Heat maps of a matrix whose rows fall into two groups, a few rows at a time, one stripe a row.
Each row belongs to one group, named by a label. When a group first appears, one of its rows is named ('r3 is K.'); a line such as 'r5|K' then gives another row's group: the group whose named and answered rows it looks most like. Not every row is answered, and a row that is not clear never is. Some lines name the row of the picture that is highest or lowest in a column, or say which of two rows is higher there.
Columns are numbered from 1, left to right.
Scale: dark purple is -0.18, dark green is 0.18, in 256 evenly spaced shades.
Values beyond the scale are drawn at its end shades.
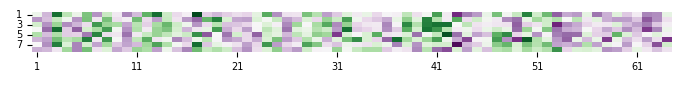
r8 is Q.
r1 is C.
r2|Q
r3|C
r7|C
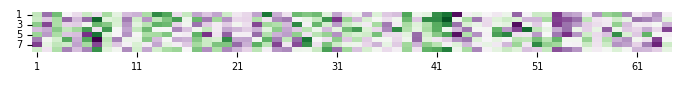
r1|C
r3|C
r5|C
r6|Q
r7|Q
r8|C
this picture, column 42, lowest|6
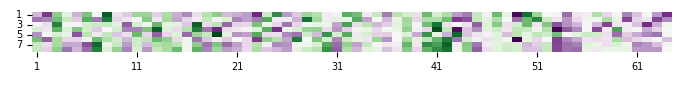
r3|C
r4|C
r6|C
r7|C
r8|C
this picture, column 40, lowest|4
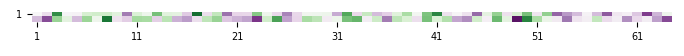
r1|C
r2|Q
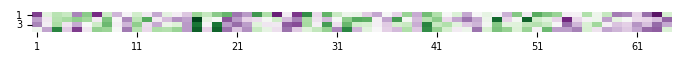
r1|Q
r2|Q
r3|Q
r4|C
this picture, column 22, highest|2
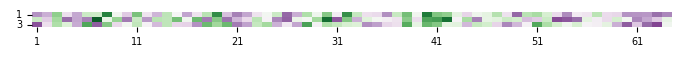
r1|Q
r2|C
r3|Q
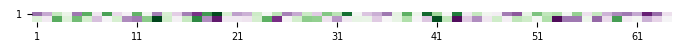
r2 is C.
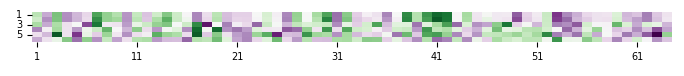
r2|C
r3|C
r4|Q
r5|C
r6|Q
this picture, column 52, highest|5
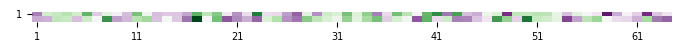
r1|Q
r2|Q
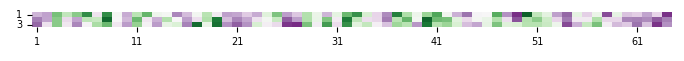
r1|Q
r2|Q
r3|Q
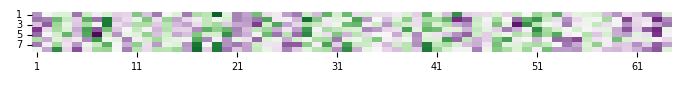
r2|Q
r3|Q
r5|Q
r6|C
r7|Q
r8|C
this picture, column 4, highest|5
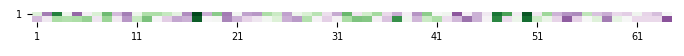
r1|C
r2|Q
